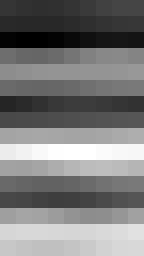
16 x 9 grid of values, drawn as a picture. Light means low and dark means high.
Slope: up to the top. Stripes: horizontal, repeating 3 times. Grain: streaks across.
